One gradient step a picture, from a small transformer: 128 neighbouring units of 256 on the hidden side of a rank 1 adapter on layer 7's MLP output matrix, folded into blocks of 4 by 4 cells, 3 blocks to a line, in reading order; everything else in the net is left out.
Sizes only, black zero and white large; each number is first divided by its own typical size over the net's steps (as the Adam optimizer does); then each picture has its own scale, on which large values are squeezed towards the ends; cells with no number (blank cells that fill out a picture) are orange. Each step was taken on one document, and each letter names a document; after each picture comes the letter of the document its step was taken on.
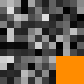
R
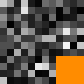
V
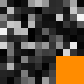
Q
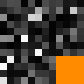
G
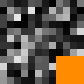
R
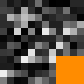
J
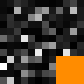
G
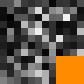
R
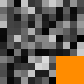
V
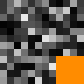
R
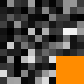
J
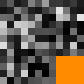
Q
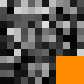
V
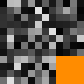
R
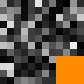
Q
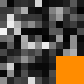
Q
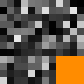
V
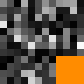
V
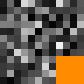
V
